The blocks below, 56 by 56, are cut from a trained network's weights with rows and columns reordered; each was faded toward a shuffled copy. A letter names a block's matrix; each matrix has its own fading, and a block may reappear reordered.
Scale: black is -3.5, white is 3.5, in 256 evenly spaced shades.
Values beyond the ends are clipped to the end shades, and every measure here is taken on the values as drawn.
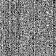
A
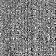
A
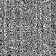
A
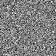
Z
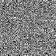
Z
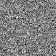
Z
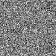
Z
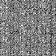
A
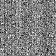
A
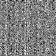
A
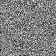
Z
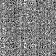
A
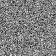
Z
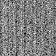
A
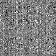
A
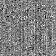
A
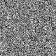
Z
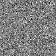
Z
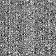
A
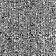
A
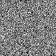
Z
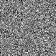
Z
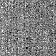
A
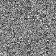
Z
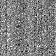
A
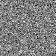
Z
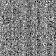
A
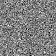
Z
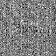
A
